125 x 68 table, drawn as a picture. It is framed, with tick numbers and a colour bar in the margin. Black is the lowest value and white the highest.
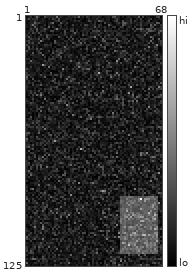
Ninth with the highest average: bottom right. Stripes: none. Odd patch: higher, in the bottom right. Histogram: skewed, a long tail of high values.
